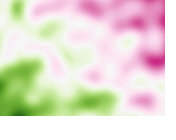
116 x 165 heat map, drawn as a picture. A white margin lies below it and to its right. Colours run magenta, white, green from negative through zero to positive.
Lone odd cells: none. Mirror symmetry: none. Grain: smooth. Stripes: none. Ninth with the highest average: bottom left. Slope: up to the bottom left.
